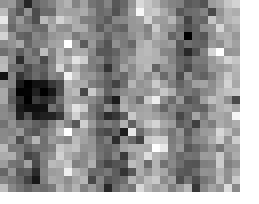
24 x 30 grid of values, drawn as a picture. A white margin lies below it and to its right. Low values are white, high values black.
Average level on the scale: 50%. Seam: none. Odd patch: higher, in the middle left. Stripes: upright, repeating 3 times. Ninth with the highest average: middle left.
